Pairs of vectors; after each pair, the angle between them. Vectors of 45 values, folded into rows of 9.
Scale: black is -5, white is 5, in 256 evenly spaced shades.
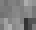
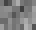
partly opposed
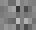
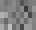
orthogonal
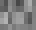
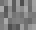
orthogonal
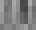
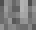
nearly opposite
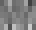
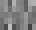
nearly opposite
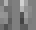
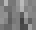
nearly parallel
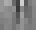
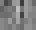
nearly opposite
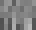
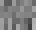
nearly opposite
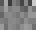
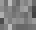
partly opposed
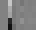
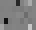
orthogonal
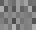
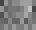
partly aligned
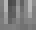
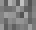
partly opposed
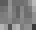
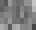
nearly parallel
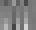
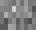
partly opposed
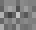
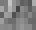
orthogonal
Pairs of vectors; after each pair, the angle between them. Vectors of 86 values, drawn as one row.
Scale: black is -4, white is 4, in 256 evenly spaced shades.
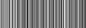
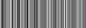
partly aligned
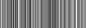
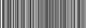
partly aligned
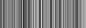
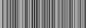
partly opposed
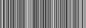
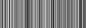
nearly opposite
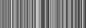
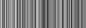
partly aligned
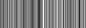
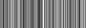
nearly parallel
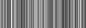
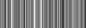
partly aligned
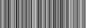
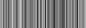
partly aligned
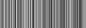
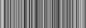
partly opposed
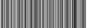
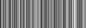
nearly opposite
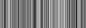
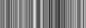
nearly opposite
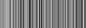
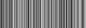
partly opposed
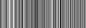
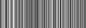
nearly parallel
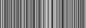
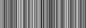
orthogonal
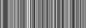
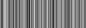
nearly opposite
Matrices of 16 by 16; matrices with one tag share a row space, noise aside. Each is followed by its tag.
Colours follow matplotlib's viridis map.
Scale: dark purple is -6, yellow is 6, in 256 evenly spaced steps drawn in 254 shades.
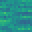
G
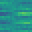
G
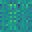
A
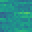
G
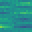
G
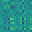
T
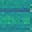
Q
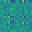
T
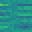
G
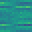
G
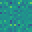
A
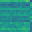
Q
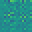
T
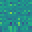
A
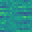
G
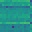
Q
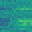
G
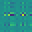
T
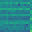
Q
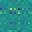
A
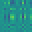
T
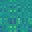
A
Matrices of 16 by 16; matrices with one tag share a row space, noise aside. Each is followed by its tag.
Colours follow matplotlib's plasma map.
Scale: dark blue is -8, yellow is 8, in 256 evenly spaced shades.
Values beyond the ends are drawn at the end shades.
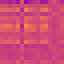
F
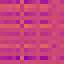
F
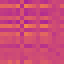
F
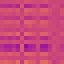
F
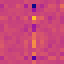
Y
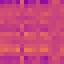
F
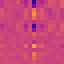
Y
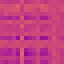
F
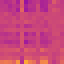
F
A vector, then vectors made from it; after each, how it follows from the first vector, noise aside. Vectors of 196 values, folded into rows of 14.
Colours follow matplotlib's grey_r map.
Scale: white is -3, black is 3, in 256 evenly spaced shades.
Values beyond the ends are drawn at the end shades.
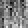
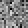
sign-scrambled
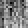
copied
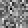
sign-scrambled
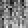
copied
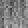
shrunk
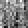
reversed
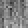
shrunk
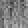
shrunk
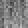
shrunk
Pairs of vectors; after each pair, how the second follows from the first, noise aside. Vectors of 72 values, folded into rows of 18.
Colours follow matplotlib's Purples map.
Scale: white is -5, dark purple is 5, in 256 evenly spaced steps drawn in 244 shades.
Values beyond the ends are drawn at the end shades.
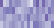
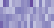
negated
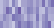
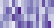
scaled up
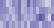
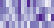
scaled up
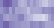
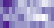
scaled up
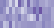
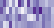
scaled up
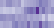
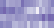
negated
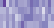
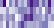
scaled up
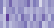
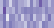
negated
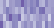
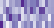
scaled up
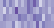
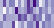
scaled up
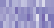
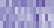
negated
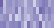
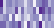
scaled up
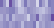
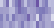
negated
